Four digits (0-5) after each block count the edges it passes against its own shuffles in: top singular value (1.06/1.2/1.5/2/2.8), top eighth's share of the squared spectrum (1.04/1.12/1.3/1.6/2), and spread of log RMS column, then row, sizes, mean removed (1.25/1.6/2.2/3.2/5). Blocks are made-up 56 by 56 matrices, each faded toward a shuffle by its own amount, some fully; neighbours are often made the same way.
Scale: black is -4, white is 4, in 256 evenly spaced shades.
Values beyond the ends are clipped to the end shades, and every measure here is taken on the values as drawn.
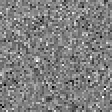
0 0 0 0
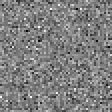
2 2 0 1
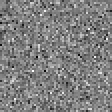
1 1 0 0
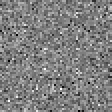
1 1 0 0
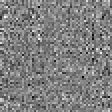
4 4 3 2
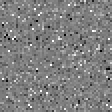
1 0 0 0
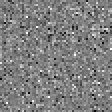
1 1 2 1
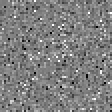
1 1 1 0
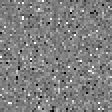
0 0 0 0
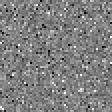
0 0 0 0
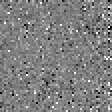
2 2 2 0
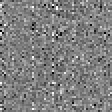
2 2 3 1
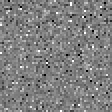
0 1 0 0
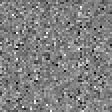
1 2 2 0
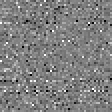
4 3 1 2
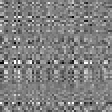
5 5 3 4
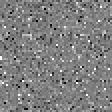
2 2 0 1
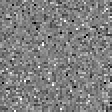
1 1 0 0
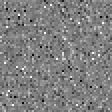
1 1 0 0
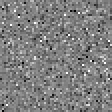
0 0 0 0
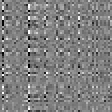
5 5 3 3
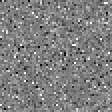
0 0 0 0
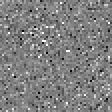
1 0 0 0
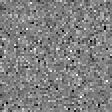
2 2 0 0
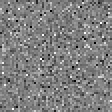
2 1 0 0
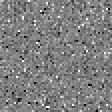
1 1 0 0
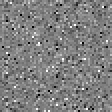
3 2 0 0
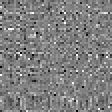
4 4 2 2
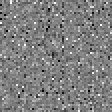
1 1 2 0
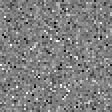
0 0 0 0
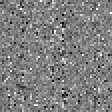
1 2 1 0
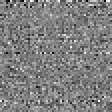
2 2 0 3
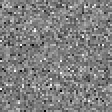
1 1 0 2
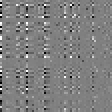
5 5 3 3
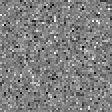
2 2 0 0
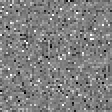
2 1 0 0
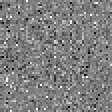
3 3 1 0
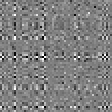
5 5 3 3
